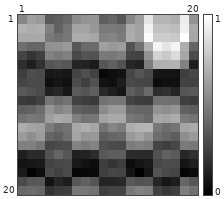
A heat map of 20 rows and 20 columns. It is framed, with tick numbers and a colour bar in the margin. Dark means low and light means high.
An odd patch, higher than its surroundings, sits in the top right. The ninth with the highest average is the top right. The top right is the roughest part. Horizontal stripes repeat 2 times down the table.
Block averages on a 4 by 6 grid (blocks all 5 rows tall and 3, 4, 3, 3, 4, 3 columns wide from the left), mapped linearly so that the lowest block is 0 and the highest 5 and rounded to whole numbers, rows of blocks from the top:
333355 | 000011 | 333333 | 000000
